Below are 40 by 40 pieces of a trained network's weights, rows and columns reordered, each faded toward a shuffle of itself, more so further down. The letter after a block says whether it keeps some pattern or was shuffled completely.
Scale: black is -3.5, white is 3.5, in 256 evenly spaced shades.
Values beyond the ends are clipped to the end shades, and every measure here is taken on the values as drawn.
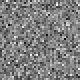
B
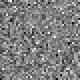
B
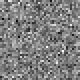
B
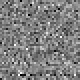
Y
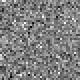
B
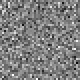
Y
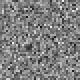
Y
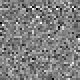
Y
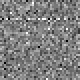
Y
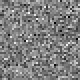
B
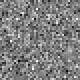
Y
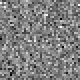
B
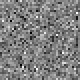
Y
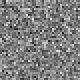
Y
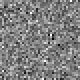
B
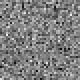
B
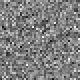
B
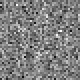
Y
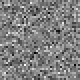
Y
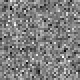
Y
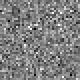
Y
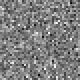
B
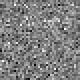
B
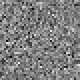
B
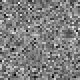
B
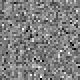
B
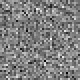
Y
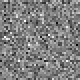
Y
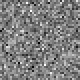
B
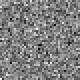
B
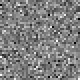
B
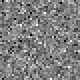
B
